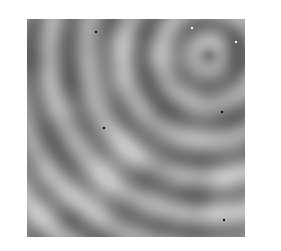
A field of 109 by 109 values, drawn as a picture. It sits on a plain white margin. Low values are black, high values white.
The histogram is bell-shaped. The texture varies smoothly and slowly. No row or column stands out. Concentric rings centre on the top right. Six lone cells stand out: two far higher and four far lower than their neighbours.
